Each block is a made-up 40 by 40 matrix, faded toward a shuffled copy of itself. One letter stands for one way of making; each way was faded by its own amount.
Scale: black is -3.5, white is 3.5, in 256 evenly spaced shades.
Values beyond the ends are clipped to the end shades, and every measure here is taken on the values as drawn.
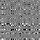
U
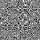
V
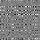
U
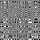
U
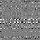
U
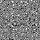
V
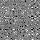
V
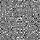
V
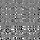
U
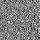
V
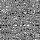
V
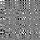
U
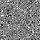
V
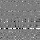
U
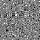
V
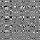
U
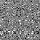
V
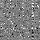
V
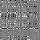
U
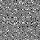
V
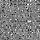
V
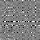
U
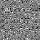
V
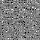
V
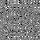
V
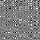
U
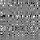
U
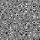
V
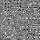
V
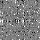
V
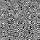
V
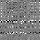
U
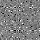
V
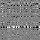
U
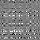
U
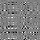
U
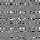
U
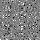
V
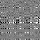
U
